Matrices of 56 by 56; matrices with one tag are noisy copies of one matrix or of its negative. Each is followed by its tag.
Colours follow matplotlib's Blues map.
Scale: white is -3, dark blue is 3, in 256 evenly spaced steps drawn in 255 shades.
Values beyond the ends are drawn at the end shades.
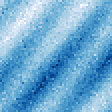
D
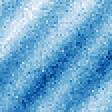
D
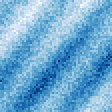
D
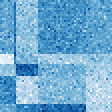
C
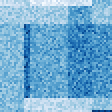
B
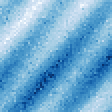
D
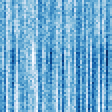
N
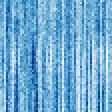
N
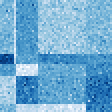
C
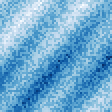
D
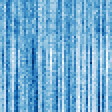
N
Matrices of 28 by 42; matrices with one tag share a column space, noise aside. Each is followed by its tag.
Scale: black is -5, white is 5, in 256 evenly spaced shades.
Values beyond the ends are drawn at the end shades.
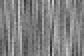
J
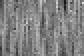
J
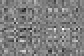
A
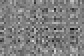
A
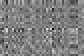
A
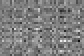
A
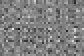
A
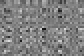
A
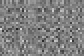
A
